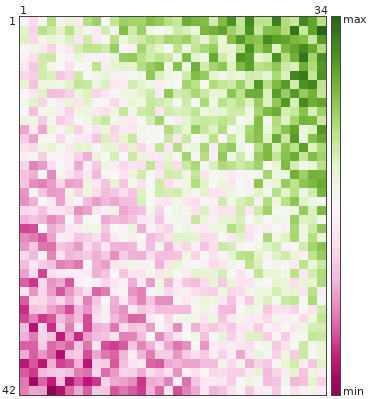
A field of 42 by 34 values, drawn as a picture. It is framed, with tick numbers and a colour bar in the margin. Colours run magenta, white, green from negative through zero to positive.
The grain is fine, like static. No row or column stands out. No regular stripes run through it. The values follow a bell shape. The top right is the ninth with the highest average. On average the colour sits 50% of the way up the scale. The field climbs toward the top right.
